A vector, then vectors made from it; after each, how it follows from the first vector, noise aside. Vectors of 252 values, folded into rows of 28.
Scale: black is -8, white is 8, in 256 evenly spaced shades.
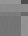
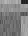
scaled up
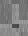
wrapped around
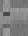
wrapped around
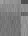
copied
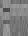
wrapped around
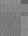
shrunk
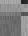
scaled up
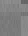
shrunk
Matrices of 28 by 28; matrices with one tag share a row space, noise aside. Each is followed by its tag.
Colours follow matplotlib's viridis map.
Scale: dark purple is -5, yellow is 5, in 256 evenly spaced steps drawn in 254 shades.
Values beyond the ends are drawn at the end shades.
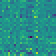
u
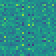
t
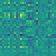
u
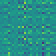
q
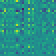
t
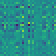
t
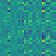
q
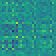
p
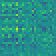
p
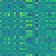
u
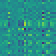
q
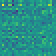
p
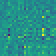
q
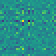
t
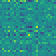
u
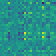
q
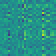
q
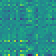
u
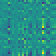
q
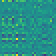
p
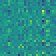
q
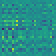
p
